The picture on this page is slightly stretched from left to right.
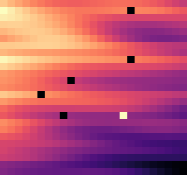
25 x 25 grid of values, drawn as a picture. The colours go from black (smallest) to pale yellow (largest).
Grain: streaks across. Ninth with the lowest average: bottom right. Mirror symmetry: none. Slope: up to the top left. Lone odd cells: 6, 1 higher and 5 lower than their neighbours. Ninth with the highest average: top left.
